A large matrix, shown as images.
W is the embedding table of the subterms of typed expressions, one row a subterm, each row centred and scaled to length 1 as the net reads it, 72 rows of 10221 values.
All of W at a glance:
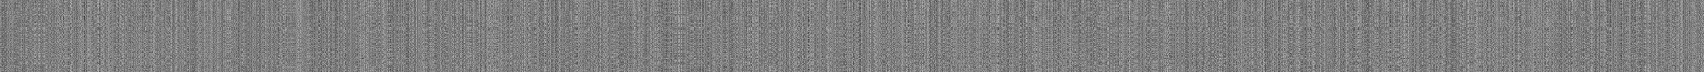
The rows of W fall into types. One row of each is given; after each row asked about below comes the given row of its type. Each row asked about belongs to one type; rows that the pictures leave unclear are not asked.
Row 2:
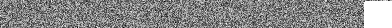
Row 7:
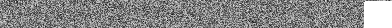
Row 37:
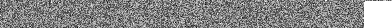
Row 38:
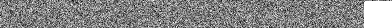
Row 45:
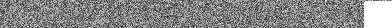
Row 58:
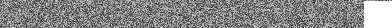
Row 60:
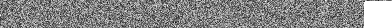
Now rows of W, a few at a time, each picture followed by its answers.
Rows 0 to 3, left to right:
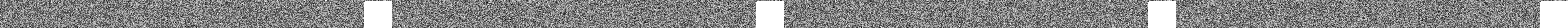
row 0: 37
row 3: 7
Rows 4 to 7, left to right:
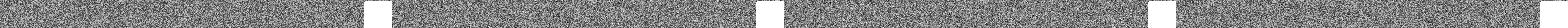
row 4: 45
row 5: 2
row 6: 2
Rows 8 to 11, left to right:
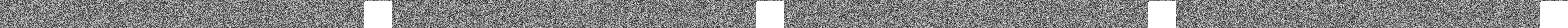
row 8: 45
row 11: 60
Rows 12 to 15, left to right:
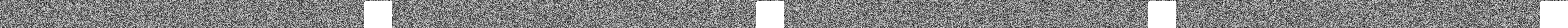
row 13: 60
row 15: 58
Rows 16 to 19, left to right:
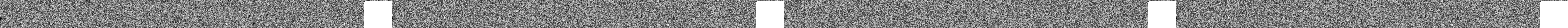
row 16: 2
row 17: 37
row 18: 7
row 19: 37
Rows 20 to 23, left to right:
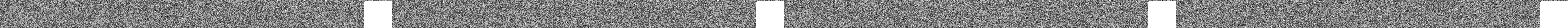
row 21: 37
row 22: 58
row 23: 60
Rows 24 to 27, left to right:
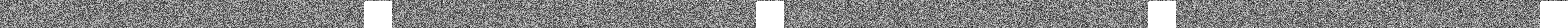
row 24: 45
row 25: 37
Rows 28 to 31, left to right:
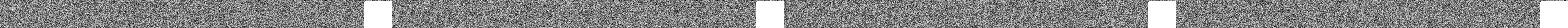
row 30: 37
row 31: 2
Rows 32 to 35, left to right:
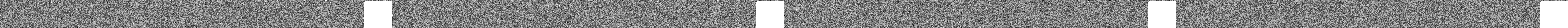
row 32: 37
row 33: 60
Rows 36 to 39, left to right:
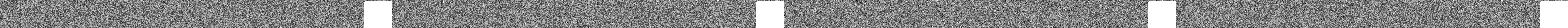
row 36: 7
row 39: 45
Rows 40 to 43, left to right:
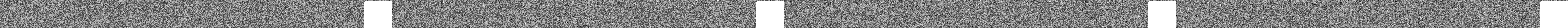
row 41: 37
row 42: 38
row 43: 58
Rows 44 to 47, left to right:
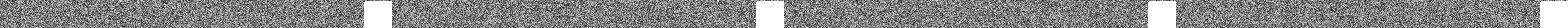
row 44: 60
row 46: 38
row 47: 45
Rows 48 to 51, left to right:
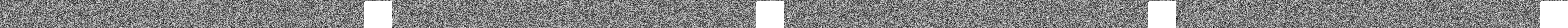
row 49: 7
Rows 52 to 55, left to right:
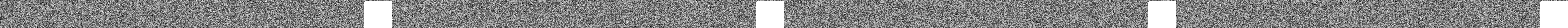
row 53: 45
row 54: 7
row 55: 58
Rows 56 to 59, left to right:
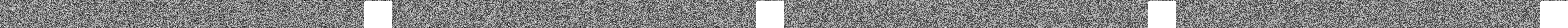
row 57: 45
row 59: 45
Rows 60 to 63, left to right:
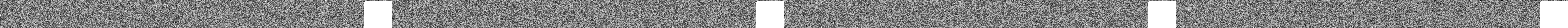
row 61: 7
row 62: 7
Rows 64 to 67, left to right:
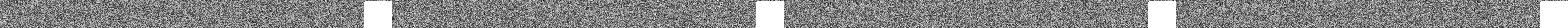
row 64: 7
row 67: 38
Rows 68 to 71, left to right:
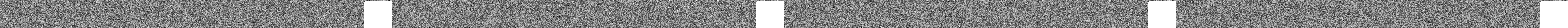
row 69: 45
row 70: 2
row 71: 7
